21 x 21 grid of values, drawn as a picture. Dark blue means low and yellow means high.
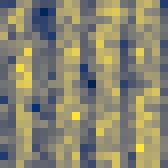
Stripes: upright, repeating 4 times. Grain: streaks running down. Ninth with the lowest average: top left.
